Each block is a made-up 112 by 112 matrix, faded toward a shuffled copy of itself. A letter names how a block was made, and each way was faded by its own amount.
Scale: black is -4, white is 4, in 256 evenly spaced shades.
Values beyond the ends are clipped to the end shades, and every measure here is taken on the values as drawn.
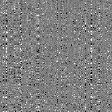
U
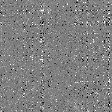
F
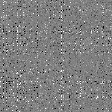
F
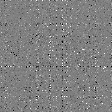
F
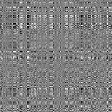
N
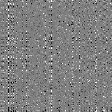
U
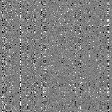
U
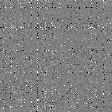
F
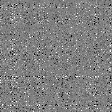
F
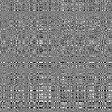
N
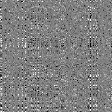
U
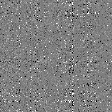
F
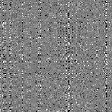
U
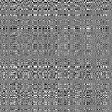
N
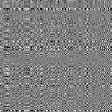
N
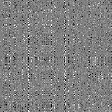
U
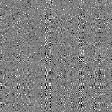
U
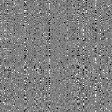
U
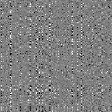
U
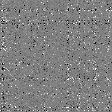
F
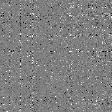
F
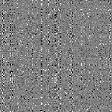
U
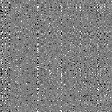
U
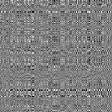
N
